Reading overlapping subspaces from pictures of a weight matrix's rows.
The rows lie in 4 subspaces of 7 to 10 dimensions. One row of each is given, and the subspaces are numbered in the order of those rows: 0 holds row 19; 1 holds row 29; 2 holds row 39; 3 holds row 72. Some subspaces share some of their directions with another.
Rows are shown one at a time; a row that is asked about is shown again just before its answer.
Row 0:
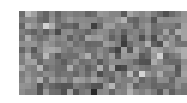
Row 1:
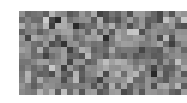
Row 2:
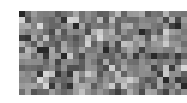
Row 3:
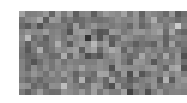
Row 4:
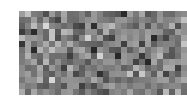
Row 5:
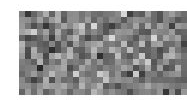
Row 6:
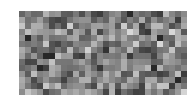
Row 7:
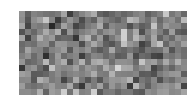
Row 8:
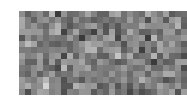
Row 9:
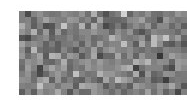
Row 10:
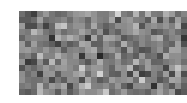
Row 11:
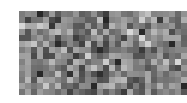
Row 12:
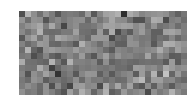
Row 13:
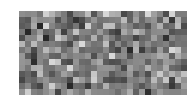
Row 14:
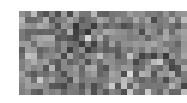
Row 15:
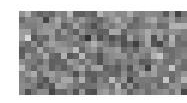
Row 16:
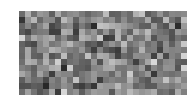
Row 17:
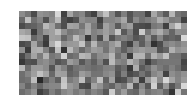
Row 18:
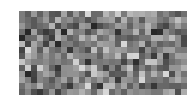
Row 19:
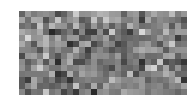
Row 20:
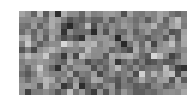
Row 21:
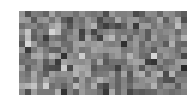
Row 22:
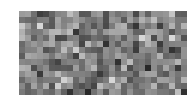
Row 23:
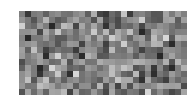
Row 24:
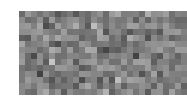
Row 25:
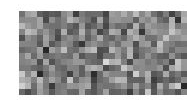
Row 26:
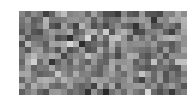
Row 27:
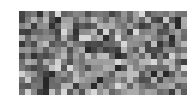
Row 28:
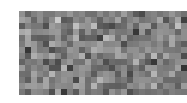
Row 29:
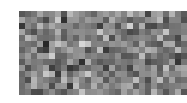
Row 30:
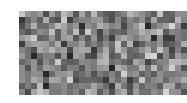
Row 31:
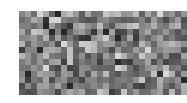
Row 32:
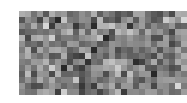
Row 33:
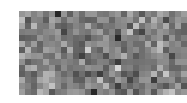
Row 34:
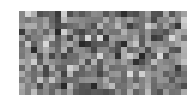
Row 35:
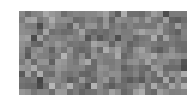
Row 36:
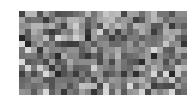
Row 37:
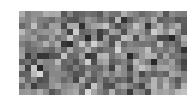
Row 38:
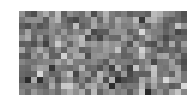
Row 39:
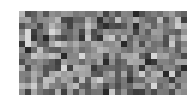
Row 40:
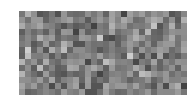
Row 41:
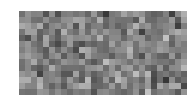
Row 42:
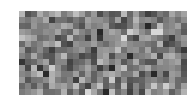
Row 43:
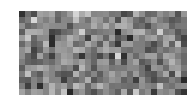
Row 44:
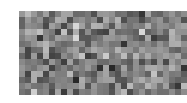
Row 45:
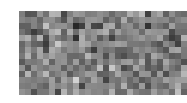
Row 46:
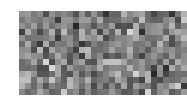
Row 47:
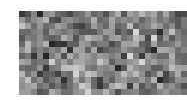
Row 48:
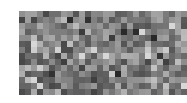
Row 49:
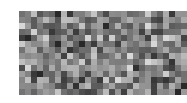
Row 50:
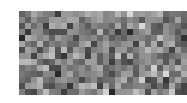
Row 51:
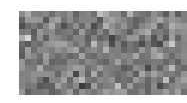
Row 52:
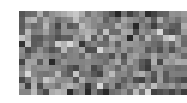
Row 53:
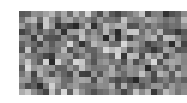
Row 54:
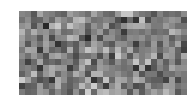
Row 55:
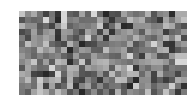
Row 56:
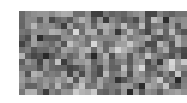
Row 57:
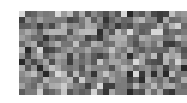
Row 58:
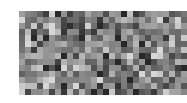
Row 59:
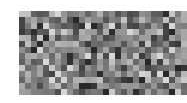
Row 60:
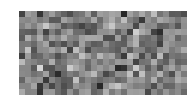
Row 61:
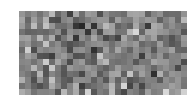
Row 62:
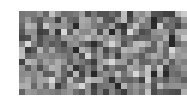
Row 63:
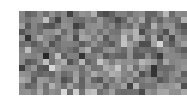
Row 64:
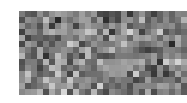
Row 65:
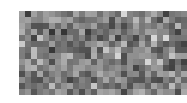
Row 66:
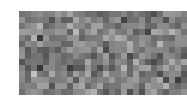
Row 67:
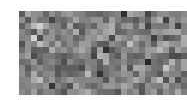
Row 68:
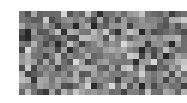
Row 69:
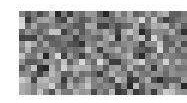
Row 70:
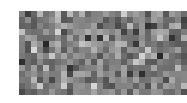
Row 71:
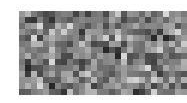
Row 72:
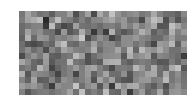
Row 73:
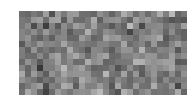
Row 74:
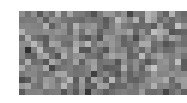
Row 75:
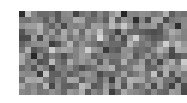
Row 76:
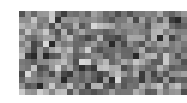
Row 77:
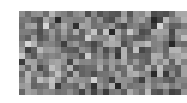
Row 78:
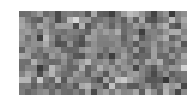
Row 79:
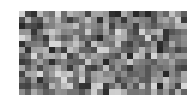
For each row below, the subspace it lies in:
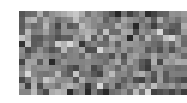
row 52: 0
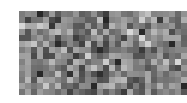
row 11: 3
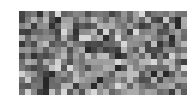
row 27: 2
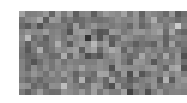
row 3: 3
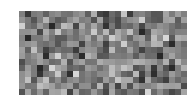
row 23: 1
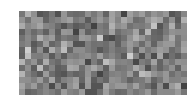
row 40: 3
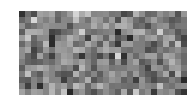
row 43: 0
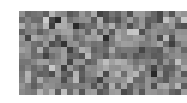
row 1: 2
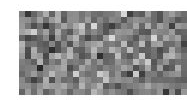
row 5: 1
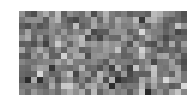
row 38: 3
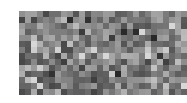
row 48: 1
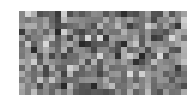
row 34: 1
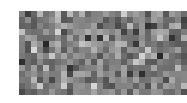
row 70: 1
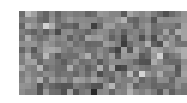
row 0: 3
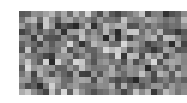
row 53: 0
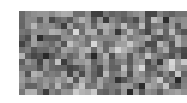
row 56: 0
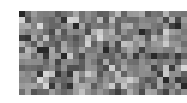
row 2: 1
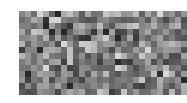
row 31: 2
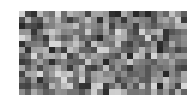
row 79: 3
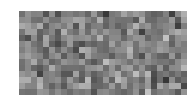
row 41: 3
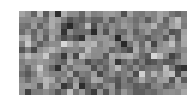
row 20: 2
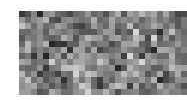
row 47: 2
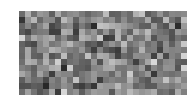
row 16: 2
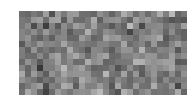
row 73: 2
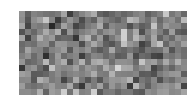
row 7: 3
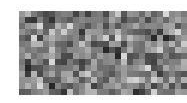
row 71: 0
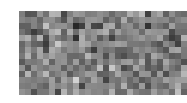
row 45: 1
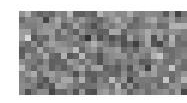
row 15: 3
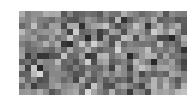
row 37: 0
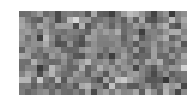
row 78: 3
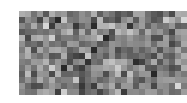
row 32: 2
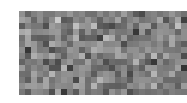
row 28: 2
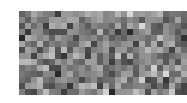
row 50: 1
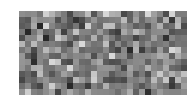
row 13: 3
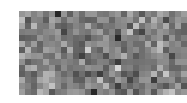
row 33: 2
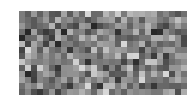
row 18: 0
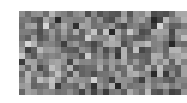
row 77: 3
